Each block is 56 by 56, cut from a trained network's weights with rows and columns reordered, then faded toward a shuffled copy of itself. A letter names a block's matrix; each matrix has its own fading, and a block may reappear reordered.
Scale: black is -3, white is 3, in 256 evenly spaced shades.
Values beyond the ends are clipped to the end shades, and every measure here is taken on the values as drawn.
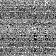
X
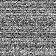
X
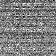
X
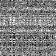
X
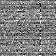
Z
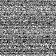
X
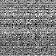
Z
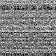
Z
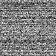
X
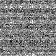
X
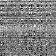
Z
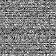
X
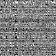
Z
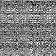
Z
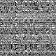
Z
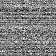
X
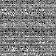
Z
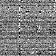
Z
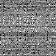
Z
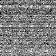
X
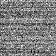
X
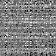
Z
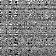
Z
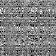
Z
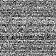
X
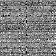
Z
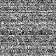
X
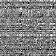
Z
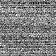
X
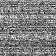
X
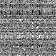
Z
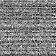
Z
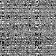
Z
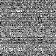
X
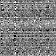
Z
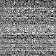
Z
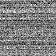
X
